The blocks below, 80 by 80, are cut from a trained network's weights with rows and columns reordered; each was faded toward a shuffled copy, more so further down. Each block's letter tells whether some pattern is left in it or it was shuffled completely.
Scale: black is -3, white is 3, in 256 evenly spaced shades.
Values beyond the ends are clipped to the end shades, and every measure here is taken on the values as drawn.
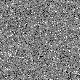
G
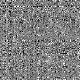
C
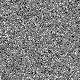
G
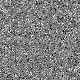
G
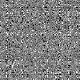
C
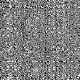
C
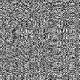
C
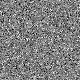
G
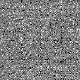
C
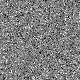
G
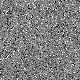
G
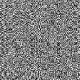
C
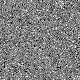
G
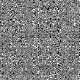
C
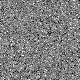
G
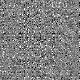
C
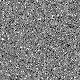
G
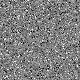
G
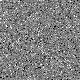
G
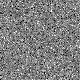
G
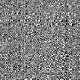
C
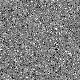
G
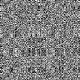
C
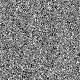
G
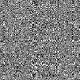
C
